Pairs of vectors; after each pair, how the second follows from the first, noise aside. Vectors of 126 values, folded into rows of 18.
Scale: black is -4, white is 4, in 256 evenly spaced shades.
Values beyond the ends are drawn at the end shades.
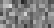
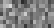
copied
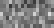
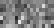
shuffled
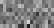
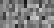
shuffled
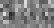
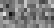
copied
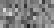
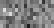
copied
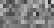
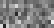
reversed
